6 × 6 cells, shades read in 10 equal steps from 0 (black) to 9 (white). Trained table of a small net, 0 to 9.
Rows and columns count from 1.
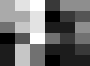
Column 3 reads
9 8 8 9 4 4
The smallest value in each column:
0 3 4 0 1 1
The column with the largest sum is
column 3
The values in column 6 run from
1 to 5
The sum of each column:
18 38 42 8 12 20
